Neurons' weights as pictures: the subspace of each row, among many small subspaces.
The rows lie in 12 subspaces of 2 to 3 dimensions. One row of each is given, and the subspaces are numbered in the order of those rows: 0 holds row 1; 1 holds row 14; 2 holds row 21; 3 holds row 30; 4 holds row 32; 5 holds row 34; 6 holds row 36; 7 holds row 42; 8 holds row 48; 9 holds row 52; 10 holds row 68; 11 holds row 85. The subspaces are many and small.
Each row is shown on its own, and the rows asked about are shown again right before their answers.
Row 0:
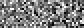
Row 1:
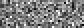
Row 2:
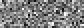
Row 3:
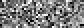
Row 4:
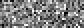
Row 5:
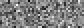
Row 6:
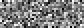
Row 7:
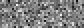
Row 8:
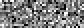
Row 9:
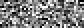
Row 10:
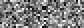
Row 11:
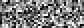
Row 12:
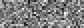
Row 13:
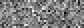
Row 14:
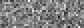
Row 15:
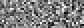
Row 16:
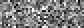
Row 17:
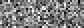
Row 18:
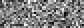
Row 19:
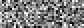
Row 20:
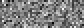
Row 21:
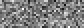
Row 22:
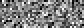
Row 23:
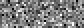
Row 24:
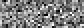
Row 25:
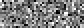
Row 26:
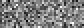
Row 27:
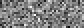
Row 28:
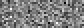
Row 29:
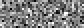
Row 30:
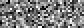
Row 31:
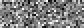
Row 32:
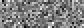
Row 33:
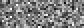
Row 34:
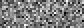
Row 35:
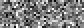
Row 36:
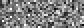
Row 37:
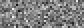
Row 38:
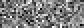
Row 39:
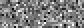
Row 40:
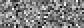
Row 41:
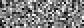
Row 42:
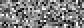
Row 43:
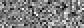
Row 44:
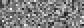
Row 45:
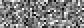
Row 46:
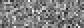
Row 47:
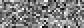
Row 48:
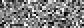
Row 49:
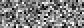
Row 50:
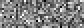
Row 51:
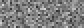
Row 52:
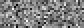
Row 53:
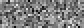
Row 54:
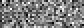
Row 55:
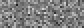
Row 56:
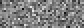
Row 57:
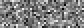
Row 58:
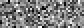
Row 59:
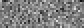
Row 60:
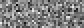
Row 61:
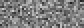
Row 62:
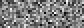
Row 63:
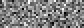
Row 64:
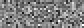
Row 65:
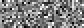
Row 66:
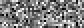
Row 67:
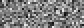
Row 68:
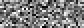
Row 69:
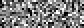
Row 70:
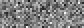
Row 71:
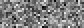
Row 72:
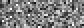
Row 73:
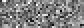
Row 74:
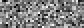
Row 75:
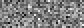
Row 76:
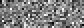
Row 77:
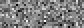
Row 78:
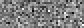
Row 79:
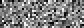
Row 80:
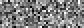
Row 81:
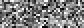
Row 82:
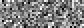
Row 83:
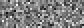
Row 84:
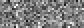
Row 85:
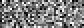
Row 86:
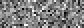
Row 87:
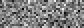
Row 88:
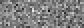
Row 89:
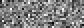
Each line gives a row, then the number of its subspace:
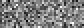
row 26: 11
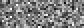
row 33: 6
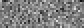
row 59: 10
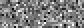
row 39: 7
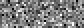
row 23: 7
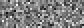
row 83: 5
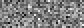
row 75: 0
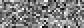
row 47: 2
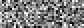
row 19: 11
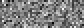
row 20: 4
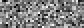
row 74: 10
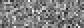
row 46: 1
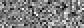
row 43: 5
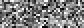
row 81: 2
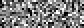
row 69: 3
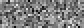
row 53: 1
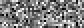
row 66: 7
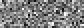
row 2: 8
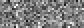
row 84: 11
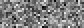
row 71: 8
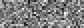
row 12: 8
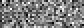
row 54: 11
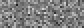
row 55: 5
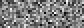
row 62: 5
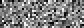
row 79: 9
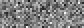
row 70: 5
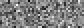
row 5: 3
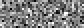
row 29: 3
